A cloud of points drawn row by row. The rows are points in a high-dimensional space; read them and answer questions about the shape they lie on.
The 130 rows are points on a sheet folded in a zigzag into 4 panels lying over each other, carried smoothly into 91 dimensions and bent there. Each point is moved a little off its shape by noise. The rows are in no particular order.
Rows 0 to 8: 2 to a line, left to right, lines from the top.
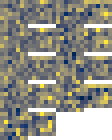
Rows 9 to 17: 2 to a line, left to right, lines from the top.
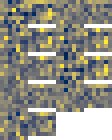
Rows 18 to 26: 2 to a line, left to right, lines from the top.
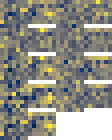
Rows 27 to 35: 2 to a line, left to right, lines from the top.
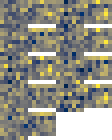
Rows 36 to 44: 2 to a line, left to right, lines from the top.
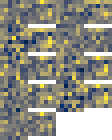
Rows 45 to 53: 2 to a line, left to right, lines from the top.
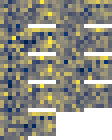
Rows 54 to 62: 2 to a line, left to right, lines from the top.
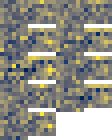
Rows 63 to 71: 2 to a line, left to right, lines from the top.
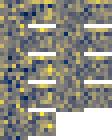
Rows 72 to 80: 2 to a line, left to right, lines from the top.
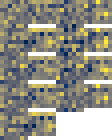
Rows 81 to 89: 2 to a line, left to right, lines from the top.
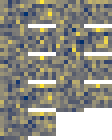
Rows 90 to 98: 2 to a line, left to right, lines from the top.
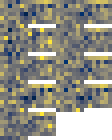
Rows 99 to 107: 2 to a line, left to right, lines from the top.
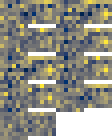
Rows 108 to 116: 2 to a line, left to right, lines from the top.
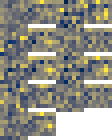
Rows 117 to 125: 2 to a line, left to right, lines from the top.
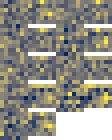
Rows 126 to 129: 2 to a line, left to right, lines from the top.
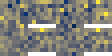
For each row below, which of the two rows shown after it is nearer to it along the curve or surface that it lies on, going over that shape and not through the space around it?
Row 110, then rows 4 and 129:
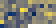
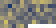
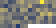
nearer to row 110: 129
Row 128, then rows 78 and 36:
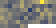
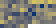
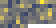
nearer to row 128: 78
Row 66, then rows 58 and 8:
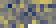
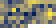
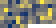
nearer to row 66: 58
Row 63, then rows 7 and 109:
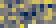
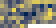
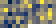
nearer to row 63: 7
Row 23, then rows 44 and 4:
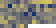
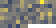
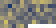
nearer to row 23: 4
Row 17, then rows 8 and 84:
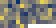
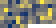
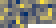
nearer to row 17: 84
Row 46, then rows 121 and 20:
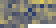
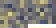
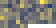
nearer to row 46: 121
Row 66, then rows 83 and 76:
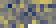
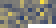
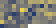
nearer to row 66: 83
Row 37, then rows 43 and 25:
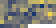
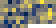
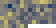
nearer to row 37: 25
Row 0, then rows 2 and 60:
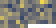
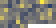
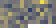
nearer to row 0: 2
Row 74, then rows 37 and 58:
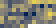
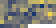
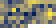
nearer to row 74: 58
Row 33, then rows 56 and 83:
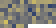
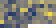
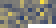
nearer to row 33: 83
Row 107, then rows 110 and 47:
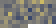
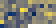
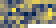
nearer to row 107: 110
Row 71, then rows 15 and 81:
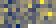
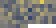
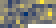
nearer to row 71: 15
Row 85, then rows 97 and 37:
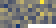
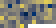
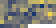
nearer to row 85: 37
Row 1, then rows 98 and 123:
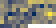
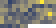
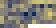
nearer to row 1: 98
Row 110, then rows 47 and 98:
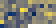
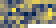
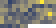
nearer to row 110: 98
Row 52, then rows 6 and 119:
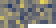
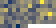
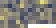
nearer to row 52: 119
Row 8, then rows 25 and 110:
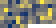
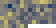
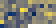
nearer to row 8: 25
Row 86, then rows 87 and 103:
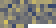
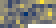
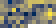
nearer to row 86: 87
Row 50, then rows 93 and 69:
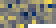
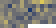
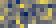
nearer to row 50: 69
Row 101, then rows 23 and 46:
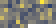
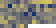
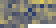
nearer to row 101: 23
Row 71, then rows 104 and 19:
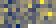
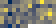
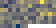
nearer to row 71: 19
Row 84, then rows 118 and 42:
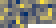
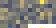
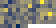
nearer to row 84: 118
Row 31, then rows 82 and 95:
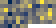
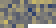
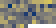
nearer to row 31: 95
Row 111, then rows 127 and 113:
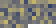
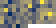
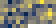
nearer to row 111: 127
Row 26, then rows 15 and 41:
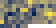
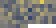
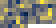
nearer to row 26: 15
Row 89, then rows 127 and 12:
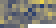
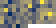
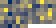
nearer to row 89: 127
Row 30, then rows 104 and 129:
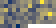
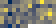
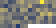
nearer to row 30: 129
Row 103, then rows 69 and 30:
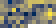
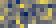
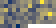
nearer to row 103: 69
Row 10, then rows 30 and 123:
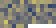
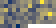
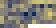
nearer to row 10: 123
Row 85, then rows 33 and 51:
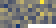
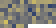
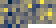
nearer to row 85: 51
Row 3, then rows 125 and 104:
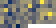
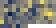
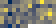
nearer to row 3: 125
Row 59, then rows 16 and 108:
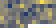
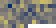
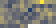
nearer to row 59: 16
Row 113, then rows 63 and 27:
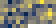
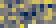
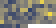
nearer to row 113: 63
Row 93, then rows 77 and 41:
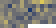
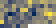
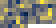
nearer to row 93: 77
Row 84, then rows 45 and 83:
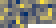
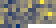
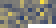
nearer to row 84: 83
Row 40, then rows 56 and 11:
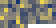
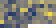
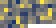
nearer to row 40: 11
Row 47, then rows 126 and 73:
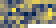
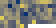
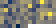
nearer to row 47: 126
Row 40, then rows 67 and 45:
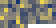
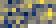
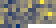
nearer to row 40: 67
